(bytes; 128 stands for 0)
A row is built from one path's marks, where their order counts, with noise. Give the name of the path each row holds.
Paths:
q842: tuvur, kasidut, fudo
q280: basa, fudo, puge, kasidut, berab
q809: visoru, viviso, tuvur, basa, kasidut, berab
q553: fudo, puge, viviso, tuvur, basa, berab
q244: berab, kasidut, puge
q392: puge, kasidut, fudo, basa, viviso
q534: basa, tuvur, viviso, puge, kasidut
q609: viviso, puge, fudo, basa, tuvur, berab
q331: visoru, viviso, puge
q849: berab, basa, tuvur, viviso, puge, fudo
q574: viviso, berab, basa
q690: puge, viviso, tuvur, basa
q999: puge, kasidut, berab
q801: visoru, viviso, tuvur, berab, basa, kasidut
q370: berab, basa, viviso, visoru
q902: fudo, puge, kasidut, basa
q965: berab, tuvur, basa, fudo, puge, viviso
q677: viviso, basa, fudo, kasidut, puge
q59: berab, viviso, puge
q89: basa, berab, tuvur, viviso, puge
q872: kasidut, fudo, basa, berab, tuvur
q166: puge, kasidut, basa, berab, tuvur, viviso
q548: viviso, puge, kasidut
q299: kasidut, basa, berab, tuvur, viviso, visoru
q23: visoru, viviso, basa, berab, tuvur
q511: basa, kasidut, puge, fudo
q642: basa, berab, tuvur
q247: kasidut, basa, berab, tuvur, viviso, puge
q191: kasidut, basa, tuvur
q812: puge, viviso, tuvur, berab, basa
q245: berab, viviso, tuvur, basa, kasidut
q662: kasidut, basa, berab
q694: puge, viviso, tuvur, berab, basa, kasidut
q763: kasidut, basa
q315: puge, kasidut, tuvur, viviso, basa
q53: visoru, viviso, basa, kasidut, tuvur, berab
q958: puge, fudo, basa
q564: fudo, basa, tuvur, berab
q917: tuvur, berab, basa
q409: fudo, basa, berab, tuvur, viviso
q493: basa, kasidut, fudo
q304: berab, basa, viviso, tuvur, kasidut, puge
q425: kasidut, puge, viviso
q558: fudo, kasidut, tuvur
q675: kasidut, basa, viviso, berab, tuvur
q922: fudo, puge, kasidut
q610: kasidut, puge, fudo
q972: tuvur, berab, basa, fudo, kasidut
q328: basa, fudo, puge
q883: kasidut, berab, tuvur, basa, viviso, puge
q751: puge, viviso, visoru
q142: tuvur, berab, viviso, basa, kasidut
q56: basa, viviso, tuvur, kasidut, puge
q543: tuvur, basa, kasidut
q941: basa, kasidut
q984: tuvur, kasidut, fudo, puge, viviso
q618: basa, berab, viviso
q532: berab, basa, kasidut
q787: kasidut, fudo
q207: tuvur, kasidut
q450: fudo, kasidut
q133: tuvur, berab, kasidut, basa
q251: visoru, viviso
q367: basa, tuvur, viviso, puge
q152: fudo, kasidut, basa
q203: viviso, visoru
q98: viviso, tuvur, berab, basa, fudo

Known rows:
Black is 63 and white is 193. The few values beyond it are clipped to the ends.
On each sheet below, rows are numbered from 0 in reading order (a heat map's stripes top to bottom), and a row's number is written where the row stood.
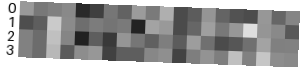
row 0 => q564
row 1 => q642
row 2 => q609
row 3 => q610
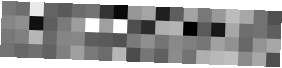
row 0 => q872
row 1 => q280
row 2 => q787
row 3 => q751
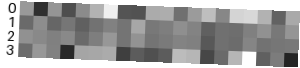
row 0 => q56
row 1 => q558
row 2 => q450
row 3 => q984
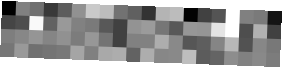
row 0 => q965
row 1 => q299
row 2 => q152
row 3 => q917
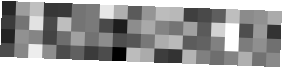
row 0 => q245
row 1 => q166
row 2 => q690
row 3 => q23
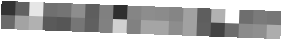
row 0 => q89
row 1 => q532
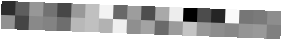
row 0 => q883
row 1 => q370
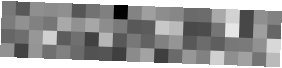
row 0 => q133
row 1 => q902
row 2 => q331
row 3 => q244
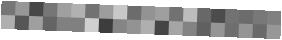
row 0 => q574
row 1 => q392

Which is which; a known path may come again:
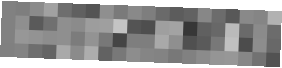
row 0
q251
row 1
q922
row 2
q152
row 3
q207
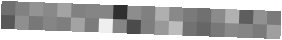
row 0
q763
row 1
q59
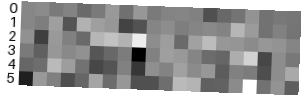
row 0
q450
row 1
q842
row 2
q370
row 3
q133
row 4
q191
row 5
q690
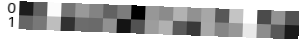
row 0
q247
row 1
q409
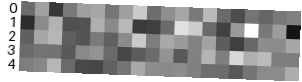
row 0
q574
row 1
q553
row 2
q532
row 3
q425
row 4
q941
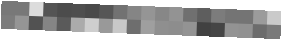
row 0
q493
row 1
q972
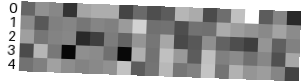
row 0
q984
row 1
q203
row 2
q564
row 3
q315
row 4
q618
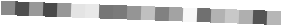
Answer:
q304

